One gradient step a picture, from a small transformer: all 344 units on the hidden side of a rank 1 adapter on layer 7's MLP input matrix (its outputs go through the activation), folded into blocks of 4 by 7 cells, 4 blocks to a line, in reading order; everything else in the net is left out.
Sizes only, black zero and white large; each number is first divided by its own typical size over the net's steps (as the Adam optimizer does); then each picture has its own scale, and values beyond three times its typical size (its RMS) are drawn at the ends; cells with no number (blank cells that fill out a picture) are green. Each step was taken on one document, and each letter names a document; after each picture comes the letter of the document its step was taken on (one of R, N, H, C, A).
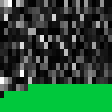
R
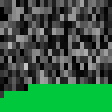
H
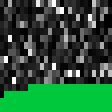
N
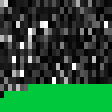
R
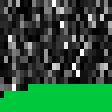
N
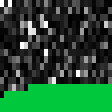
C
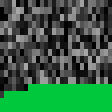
H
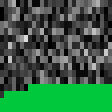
H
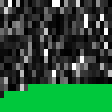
R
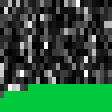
R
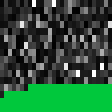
N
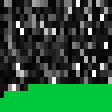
C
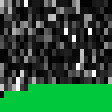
R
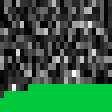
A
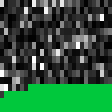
N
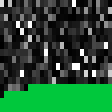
C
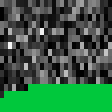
H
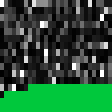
C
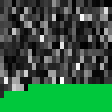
A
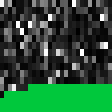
C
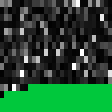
C
